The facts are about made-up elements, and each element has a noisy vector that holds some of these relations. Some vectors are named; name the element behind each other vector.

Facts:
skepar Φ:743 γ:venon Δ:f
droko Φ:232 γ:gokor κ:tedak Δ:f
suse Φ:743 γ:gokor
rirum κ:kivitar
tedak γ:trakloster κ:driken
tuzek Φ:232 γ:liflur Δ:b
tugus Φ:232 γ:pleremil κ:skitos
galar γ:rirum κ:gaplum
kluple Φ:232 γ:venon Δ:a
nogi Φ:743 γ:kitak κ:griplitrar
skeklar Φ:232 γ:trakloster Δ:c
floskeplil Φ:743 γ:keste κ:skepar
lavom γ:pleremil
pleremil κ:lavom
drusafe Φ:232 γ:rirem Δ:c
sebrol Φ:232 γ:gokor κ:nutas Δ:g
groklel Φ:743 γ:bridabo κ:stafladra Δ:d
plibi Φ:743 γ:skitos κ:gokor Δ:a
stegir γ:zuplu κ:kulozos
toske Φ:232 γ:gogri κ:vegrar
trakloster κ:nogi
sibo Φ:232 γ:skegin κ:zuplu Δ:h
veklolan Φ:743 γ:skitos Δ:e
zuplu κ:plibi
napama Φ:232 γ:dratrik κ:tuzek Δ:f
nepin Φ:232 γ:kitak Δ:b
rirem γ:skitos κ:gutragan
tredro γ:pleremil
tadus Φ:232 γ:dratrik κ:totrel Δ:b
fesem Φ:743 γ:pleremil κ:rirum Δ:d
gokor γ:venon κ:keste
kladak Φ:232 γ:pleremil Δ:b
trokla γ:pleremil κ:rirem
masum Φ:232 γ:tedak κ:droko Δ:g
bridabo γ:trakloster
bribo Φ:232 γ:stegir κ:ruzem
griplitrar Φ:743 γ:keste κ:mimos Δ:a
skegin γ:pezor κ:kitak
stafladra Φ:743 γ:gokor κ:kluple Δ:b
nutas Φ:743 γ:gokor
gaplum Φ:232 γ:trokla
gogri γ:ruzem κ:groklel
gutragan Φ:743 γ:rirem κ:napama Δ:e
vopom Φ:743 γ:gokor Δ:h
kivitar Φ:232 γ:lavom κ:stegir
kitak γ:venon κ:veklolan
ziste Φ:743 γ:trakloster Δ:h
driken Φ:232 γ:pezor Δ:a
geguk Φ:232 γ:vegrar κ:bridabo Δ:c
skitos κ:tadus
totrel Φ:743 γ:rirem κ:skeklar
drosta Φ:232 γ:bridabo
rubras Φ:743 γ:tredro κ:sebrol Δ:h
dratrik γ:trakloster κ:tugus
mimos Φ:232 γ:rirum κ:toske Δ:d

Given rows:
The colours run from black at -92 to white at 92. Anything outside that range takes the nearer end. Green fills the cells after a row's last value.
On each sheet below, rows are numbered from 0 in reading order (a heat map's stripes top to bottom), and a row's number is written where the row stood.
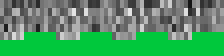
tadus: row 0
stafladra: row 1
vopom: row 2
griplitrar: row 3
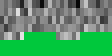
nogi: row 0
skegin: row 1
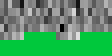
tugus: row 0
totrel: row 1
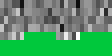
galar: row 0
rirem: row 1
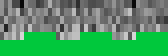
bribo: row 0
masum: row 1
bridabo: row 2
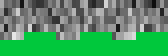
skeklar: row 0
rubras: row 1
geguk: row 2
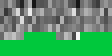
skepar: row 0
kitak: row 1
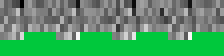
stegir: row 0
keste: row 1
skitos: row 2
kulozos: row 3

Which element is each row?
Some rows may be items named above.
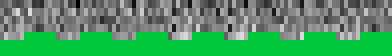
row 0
stafladra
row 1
drosta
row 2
floskeplil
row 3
drusafe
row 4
drusafe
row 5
pleremil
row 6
tuzek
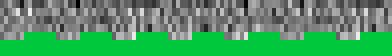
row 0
nutas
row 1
drosta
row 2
sebrol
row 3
kladak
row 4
skitos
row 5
floskeplil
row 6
sebrol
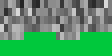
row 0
fesem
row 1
rubras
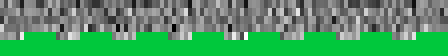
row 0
trokla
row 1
skeklar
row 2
napama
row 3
totrel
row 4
rirem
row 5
veklolan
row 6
nepin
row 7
skitos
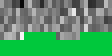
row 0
rirum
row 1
vopom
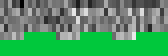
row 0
drosta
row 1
droko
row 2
sebrol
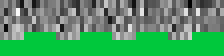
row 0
groklel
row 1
sibo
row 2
plibi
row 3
kluple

